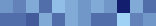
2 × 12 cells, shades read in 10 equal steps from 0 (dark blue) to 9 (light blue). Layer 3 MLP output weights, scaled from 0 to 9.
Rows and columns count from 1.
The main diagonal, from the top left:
6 4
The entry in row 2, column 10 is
9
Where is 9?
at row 2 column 10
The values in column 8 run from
4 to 7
